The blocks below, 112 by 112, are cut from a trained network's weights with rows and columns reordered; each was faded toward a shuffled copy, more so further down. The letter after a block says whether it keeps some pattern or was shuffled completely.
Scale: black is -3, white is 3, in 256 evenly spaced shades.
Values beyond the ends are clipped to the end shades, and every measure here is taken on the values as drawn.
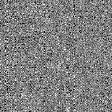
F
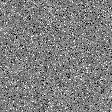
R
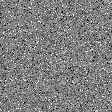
R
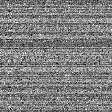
F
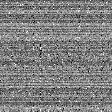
F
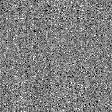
F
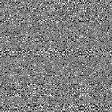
F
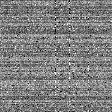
F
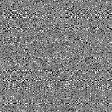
F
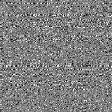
F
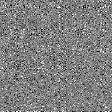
F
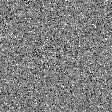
R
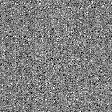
F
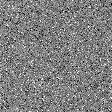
R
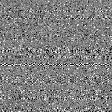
F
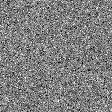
R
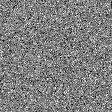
R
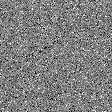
R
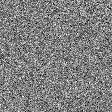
R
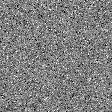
R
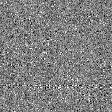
F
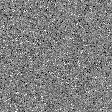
R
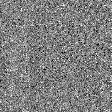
F
